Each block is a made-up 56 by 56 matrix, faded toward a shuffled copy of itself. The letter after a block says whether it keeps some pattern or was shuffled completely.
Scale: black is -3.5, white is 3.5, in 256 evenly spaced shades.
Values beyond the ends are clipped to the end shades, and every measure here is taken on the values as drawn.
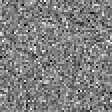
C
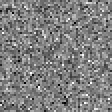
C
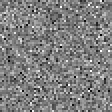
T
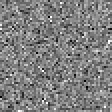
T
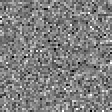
C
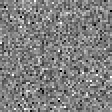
T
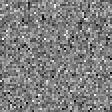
C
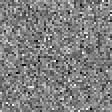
C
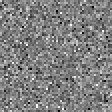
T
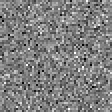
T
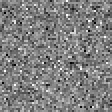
C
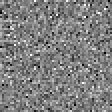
T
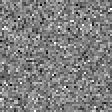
C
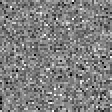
T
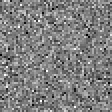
C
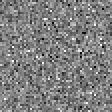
C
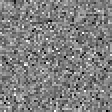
C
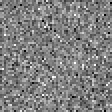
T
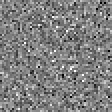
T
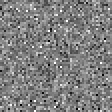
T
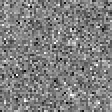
C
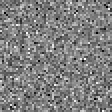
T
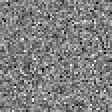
T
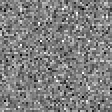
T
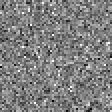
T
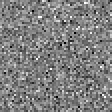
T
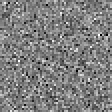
T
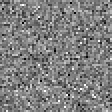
C
